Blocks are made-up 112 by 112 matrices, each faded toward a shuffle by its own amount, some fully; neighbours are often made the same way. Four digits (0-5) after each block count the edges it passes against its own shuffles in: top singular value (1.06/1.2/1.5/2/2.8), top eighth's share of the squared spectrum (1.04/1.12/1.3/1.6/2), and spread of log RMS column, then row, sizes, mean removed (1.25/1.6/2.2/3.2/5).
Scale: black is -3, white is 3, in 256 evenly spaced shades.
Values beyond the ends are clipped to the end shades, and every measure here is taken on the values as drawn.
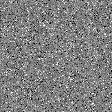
1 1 0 0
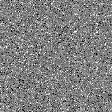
3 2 0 0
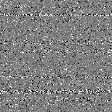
2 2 0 3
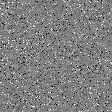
0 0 0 0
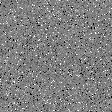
0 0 0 0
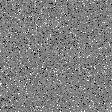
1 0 0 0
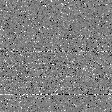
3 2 0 2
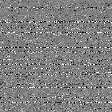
2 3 0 4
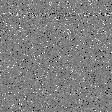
1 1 0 1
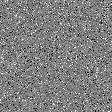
0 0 0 0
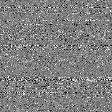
2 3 0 4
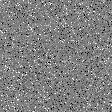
0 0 0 0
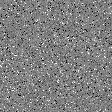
0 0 0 0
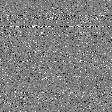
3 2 0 3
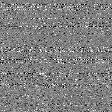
2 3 0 4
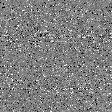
1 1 0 2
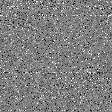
1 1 0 2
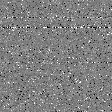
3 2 0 2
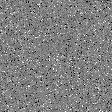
0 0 0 0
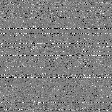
3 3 0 4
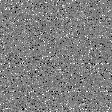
1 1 0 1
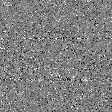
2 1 0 2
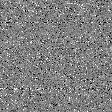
1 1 0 2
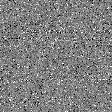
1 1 0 2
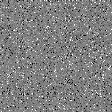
3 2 1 1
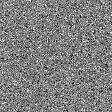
0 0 0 1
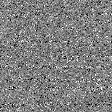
1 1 0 2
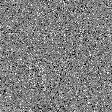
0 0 0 1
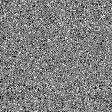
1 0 0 2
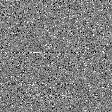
1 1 0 2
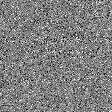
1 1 0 2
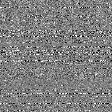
2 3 0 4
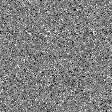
0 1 0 2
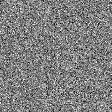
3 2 0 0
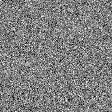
3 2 0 1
